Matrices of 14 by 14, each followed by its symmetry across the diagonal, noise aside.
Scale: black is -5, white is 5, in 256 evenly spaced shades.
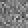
neither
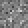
symmetric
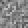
symmetric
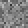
neither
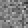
neither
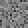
symmetric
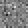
antisymmetric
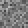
symmetric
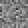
neither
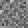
symmetric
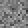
neither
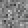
neither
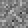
symmetric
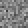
neither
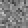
antisymmetric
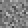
antisymmetric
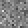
neither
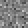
antisymmetric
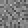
symmetric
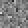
antisymmetric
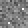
symmetric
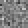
antisymmetric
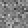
antisymmetric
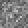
symmetric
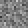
antisymmetric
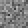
symmetric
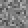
antisymmetric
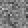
neither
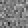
neither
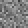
antisymmetric
